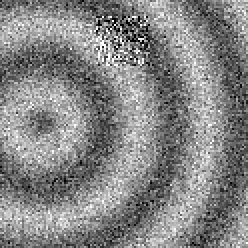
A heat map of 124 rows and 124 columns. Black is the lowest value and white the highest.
Overall the values sit about 50% of the way up the scale. Values change most from cell to cell in the top middle. An odd patch, rougher than its surroundings, sits in the top middle. There is no overall slope. No single row or column stands out from its neighbours. Rings spread out from the middle left.
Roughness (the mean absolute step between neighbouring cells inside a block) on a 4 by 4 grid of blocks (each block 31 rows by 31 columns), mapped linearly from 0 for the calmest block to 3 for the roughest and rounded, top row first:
0 3 2 0 | 0 0 0 0 | 0 0 0 0 | 0 0 0 0
